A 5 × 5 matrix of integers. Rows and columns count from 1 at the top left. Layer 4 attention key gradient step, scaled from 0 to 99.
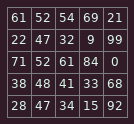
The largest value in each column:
71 52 61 84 99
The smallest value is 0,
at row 3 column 5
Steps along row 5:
up down down up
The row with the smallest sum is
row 2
